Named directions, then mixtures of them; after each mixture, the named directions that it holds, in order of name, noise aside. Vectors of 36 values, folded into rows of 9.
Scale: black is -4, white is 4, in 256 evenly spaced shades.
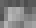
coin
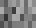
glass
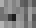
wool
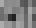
wool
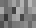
glass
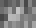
coin, glass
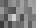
glass, wool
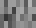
glass, wool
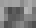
coin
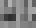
glass, wool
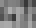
coin, wool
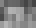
coin, wool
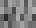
glass, wool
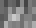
coin, glass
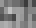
coin, wool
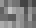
coin, wool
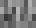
glass, wool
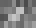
coin, glass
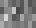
glass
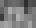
coin, wool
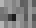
wool
